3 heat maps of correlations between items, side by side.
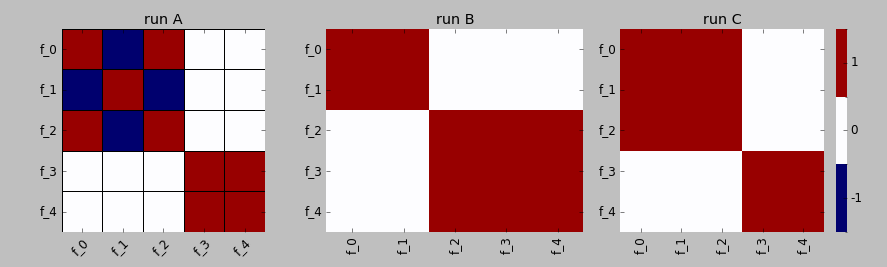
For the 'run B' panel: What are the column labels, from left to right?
f_0, f_1, f_2, f_3, f_4
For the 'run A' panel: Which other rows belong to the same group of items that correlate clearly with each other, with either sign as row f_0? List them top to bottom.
f_1, f_2
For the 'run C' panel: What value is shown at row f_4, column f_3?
1
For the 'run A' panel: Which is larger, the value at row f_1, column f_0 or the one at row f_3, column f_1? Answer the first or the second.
the second
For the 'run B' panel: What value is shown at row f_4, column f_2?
1
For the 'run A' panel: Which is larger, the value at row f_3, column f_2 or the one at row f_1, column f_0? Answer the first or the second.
the first
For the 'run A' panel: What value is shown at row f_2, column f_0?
1
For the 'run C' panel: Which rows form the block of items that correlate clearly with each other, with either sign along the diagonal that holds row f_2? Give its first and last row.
f_0 to f_2
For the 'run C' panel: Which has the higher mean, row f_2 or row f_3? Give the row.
f_2
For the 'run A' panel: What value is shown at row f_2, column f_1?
-1
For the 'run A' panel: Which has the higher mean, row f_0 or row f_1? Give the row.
f_0
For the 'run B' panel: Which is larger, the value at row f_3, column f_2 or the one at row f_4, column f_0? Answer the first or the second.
the first
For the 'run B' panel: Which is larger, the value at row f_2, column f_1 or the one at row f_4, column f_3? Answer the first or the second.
the second
